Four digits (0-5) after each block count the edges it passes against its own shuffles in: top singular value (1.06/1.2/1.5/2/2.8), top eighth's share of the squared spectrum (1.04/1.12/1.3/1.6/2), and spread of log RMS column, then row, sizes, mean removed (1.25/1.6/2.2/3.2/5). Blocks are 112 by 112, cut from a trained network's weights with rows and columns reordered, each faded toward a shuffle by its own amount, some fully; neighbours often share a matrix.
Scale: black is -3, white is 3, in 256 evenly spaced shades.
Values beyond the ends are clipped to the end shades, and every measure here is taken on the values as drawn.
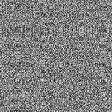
4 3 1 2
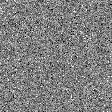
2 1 0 0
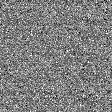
1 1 0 0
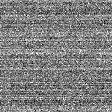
4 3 1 2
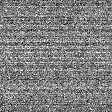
4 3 1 2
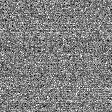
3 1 0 0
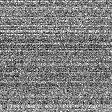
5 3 1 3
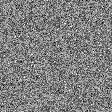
1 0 0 0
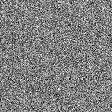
2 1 0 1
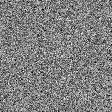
2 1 0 0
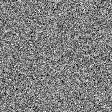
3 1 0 0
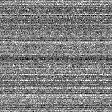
5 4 2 3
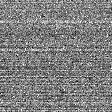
4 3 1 2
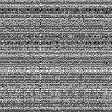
5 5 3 4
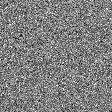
0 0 0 0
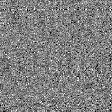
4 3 1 2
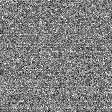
2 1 0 0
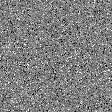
1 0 0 0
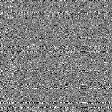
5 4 2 4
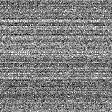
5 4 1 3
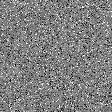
0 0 0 0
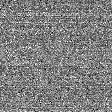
3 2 0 0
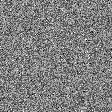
1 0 0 0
